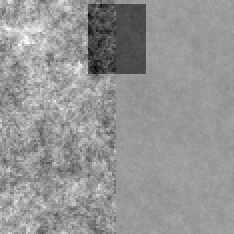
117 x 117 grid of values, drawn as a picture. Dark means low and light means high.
An odd patch, lower than its surroundings, sits in the top middle. The ninth with the lowest average is the top middle. The right part is calmer, past a seam about 50% of the way across. No regular stripes run through it. The ninth with the highest average is the top left.
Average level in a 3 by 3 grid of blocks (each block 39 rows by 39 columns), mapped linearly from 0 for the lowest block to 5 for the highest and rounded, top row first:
504 | 444 | 444
